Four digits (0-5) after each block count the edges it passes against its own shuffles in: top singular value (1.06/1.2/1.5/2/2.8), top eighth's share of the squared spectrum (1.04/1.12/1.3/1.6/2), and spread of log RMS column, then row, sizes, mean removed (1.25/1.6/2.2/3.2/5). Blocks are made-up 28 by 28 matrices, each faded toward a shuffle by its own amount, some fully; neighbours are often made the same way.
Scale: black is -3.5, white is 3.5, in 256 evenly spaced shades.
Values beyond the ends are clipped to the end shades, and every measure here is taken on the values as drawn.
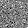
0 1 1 0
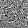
1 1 0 0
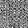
3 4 1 1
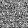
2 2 0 0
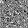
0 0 0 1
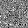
2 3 0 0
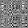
3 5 3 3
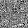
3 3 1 1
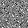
1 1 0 0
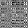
4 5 2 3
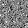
0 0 0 0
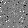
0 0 0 0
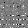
2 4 1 2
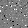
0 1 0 0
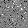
1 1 1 0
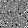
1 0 0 0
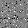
2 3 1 1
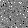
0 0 0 0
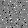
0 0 0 0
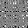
3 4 2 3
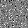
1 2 0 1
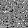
0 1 0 1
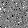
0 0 0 0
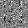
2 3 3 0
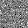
1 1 0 0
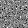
0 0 0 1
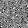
1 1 0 0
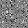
3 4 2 0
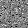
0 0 0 0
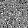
2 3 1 1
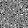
2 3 1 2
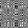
4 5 3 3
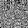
3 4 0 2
